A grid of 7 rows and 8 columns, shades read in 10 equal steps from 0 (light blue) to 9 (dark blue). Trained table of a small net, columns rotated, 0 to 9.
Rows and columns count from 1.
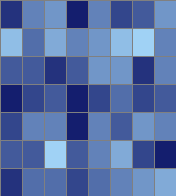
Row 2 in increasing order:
0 1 1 2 3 4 4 5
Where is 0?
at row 2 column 7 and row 6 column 3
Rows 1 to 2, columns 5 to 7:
4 7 6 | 3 1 0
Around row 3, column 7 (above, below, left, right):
0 7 3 4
